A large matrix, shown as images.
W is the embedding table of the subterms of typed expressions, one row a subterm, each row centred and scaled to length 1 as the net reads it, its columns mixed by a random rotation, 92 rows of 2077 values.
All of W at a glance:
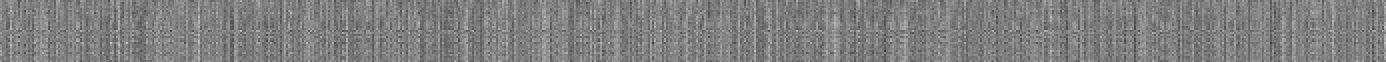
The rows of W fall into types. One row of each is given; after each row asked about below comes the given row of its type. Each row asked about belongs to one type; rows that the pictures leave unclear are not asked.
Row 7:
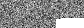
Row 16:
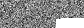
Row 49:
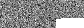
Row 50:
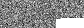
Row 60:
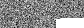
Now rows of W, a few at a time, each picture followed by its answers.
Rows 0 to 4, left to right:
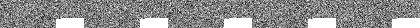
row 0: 7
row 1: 7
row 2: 16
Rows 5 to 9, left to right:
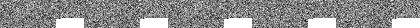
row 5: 7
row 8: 49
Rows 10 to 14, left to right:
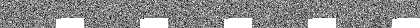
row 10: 16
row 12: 60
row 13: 50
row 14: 49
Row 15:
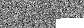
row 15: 50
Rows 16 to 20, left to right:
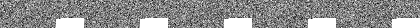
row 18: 50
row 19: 7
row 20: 50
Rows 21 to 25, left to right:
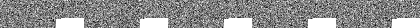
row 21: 49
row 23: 16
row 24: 49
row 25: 49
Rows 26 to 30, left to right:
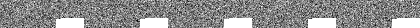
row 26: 7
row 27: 49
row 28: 16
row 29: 60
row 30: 49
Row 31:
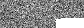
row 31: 7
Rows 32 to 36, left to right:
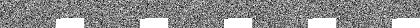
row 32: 16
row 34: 60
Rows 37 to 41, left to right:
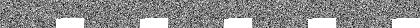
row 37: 60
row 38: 16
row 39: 16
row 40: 60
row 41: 60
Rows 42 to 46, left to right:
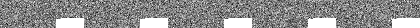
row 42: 50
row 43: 16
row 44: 50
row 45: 49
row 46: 60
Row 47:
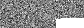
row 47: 60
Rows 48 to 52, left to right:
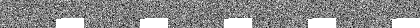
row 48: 49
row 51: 60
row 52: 60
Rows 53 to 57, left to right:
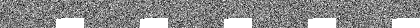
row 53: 7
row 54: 16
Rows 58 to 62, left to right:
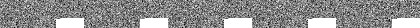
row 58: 60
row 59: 50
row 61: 60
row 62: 49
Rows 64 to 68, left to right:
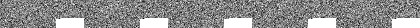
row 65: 7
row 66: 16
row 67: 16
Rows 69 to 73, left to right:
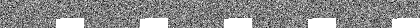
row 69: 16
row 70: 16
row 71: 50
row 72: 60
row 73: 7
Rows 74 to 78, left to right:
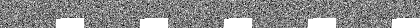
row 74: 50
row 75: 49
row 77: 16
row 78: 16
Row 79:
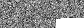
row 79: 16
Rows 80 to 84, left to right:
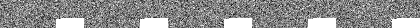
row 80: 7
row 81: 16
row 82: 60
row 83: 16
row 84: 7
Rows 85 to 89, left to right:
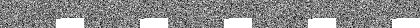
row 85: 50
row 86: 60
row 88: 7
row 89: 60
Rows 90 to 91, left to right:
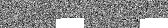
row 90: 50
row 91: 49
